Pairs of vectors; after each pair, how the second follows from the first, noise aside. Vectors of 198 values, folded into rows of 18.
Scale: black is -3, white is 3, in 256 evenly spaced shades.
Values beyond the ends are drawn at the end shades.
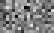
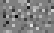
partly zeroed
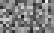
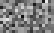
copied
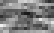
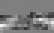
partly zeroed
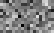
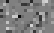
partly zeroed
